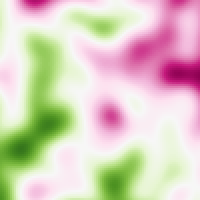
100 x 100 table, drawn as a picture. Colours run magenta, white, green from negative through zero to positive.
There is an overall slope up to the bottom left. The texture varies smoothly and slowly. The values follow a bell shape. No lone cell stands out from its neighbours.
